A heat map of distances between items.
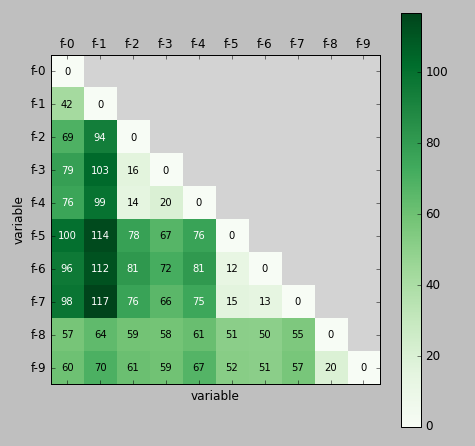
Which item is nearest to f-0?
f-1
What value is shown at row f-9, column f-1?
70
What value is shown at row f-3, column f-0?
79
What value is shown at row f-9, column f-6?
51
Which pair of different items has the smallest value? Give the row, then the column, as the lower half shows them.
f-6, f-5
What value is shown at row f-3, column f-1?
103
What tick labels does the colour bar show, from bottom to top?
0, 20, 40, 60, 80, 100
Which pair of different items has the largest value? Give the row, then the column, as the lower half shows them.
f-7, f-1
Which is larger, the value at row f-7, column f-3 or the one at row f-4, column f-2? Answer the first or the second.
the first
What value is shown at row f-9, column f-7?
57
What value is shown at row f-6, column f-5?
12
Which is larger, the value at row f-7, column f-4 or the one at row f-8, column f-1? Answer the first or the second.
the first
